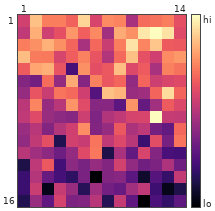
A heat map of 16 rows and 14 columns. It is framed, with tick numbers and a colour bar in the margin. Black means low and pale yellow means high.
The texture is fine-grained noise. The ninth with the lowest average is the bottom right. On average the colour sits 50% of the way up the scale. The values follow a bell shape. Values rise toward the top.
